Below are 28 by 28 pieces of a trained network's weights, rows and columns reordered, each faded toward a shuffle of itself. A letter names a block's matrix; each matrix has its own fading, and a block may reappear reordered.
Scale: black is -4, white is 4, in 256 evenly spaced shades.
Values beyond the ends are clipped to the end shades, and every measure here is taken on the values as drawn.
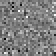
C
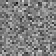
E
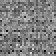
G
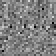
C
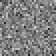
E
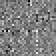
C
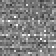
G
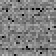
G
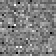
G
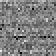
G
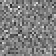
E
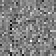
C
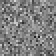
E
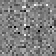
C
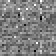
G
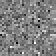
C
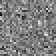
E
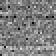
G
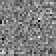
C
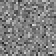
E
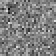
E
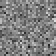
E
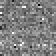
G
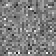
C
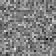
E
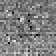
G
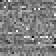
G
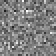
C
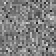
E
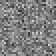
E
